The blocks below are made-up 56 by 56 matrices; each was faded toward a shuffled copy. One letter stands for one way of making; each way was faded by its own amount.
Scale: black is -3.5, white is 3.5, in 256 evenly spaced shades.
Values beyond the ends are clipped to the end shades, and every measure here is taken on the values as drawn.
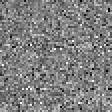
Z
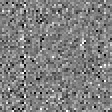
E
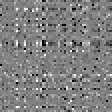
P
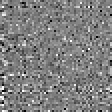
E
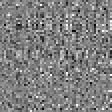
E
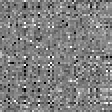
E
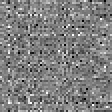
E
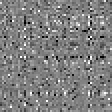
E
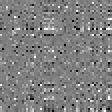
P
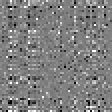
P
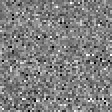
Z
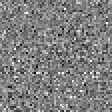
Z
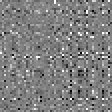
P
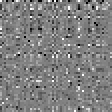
P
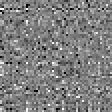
E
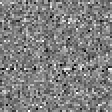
Z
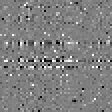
P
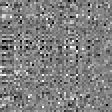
E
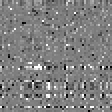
P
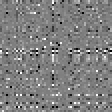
P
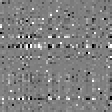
P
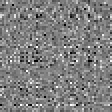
E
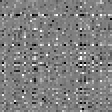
P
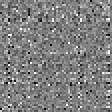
E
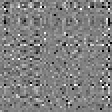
P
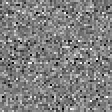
Z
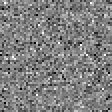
Z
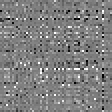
P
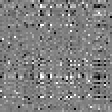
P
